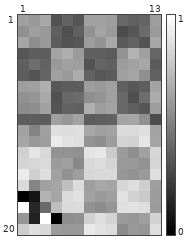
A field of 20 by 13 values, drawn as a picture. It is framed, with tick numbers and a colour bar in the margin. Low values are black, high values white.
The halves do not mirror each other. Values change most from cell to cell in the bottom left. In the bottom left lies a patch that is rougher than the rest. A horizontal seam about 50% of the way down splits the table, and the bottom part is higher.
